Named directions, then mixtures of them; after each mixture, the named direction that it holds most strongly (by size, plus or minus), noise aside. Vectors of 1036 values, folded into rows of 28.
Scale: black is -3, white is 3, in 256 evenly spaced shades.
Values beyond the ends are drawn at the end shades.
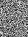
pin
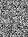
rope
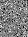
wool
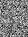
rope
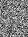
rope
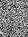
rope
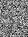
rope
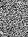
pin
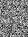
rope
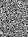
pin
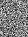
pin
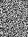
pin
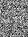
rope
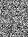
rope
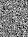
wool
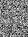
rope
